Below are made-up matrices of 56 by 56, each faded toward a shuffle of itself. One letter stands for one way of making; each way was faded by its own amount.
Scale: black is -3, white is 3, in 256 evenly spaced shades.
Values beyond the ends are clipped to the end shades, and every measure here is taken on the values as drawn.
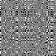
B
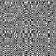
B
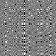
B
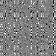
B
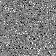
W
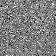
W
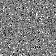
W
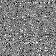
W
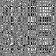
B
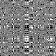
B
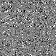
W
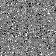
W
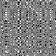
B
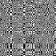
B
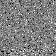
W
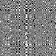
B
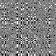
B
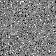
W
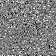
W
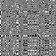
B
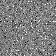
W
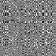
B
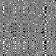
B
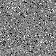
W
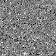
W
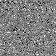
W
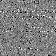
W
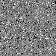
W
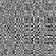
B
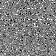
W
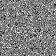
W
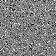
W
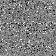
W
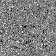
W
